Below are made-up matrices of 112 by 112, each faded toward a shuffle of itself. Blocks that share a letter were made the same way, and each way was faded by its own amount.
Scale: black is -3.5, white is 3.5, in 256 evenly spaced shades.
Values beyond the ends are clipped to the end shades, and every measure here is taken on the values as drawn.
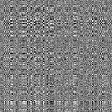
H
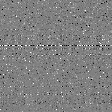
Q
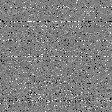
Q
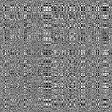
H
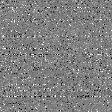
Q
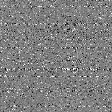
Q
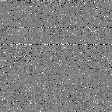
Q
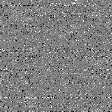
Q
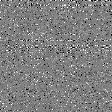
Q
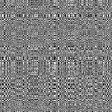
H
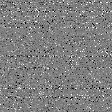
Q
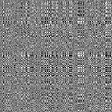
H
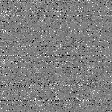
Q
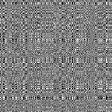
H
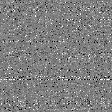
Q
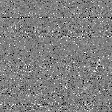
Q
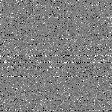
Q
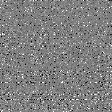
Q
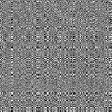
H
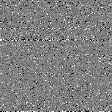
Q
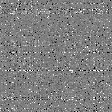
Q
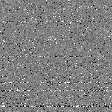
Q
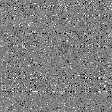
Q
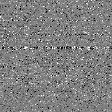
Q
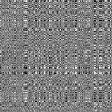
H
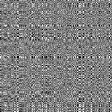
H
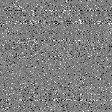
Q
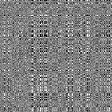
H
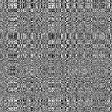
H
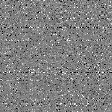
Q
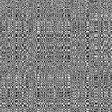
H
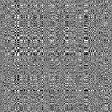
H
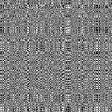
H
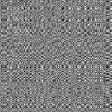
H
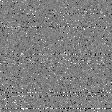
Q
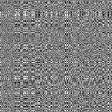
H
